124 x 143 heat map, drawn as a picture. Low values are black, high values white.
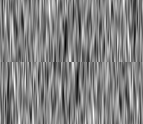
Grain: streaks running down. Histogram: bell-shaped. Symmetry: a half turn.
